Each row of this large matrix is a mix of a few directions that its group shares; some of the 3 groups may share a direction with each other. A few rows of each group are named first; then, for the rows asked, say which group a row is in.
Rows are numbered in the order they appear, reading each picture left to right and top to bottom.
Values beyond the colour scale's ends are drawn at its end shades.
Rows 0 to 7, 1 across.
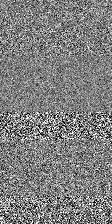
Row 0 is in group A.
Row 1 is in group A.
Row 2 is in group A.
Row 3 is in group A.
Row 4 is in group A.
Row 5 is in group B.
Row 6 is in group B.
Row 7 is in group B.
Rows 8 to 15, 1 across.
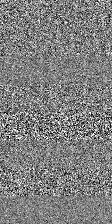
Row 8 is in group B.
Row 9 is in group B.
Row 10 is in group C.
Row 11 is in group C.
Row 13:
B
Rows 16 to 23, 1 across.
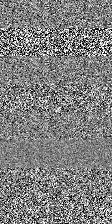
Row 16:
C
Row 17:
B
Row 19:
A
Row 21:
C
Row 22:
A
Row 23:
B
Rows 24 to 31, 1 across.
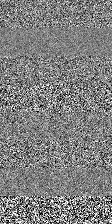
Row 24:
B
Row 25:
A
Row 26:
C
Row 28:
C
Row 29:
B
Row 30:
C
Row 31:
C
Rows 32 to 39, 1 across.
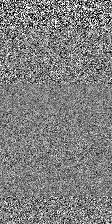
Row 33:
C
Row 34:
A
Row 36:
A
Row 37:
A
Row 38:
B
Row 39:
A
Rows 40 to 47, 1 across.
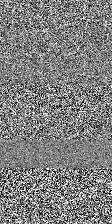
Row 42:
C
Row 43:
B
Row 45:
C
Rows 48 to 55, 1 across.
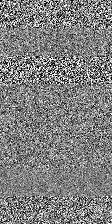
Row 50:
A
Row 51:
C
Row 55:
A
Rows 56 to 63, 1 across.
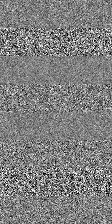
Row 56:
C
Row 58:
C
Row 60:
A
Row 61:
B
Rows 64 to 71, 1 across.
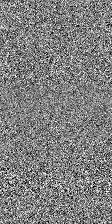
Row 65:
C
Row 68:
A
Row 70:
B
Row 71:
A
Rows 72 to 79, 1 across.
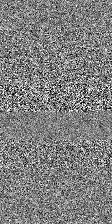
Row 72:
B
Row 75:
C
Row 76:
B
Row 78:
A
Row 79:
C
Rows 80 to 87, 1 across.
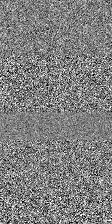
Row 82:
B
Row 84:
C
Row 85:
B
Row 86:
B
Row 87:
C
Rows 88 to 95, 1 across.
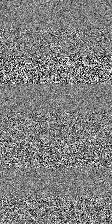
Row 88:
A
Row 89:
A
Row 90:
B
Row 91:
A
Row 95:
B
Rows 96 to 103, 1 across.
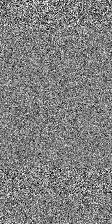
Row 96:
A
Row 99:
C
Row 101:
A
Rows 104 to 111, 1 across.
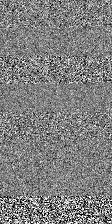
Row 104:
C
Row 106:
C
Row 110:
B
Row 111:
C
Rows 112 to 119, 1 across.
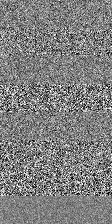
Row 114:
A
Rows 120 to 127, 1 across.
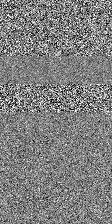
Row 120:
B
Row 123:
A
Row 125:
A
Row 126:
B
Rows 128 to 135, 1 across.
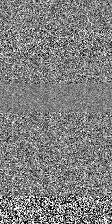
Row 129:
A
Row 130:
C
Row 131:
C
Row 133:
C
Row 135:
A
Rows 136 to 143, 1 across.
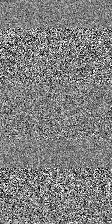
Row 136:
C
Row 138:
B
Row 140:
C
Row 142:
B
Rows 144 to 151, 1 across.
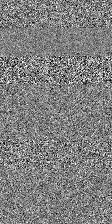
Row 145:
B
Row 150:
A
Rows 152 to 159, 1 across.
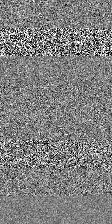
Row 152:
A
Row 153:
B
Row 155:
A
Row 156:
B
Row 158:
C
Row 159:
A
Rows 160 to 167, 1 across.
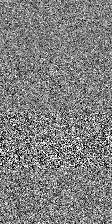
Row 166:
A
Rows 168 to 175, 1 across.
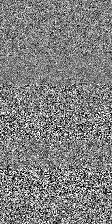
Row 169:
C
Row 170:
B
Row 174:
C
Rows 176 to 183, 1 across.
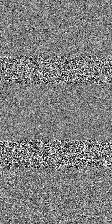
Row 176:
C
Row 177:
A
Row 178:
C
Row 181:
C
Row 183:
C
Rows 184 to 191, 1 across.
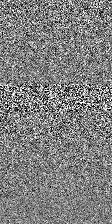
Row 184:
B
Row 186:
C
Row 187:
C
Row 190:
B
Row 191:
C
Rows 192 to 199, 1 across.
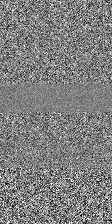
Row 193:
C
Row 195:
B
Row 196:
C
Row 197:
B
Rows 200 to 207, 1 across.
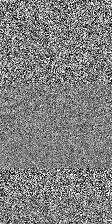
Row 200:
C
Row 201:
C
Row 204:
B
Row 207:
C
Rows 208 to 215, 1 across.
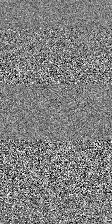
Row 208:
C
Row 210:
A
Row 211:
A
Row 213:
B
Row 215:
C
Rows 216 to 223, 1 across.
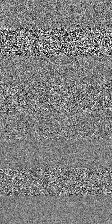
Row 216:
B
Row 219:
C
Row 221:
C
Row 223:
B
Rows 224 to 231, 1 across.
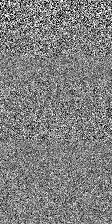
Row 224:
A
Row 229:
B
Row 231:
A
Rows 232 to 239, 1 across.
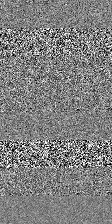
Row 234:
B
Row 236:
C
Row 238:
B
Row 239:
C
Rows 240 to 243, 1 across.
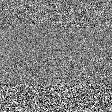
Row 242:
B
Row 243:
C
